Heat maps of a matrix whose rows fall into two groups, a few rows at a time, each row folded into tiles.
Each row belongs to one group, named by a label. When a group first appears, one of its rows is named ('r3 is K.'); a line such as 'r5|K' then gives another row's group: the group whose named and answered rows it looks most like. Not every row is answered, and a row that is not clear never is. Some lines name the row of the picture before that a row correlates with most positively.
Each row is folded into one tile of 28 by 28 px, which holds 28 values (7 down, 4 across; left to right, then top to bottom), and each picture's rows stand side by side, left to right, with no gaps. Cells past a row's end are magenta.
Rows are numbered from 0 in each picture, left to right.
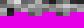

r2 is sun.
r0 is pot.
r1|sun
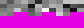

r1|sun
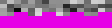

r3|pot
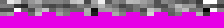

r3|pot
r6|sun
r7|pot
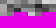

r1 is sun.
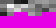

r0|sun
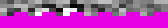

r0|pot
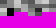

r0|pot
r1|pot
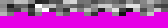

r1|sun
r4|pot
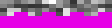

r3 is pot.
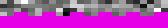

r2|pot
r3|sun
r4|sun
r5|sun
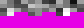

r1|sun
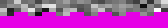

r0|pot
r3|sun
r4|sun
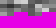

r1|sun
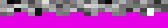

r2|sun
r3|sun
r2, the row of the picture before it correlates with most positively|1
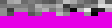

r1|sun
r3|pot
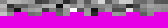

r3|pot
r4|pot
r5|sun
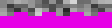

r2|pot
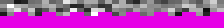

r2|pot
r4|sun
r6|pot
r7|pot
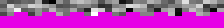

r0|sun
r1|sun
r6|pot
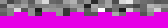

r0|sun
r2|pot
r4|pot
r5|sun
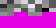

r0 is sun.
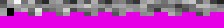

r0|pot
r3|sun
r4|sun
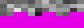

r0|sun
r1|pot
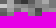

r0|sun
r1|pot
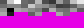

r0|pot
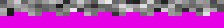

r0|pot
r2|sun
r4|sun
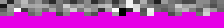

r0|sun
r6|sun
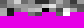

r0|pot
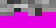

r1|pot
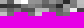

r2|sun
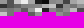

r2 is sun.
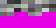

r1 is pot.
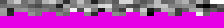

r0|pot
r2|sun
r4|pot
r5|pot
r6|pot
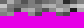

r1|pot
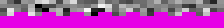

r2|pot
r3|pot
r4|sun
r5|pot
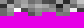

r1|sun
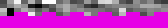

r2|sun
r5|sun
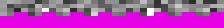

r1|sun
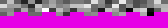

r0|sun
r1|sun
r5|pot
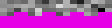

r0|pot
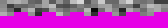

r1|pot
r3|pot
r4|pot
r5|sun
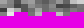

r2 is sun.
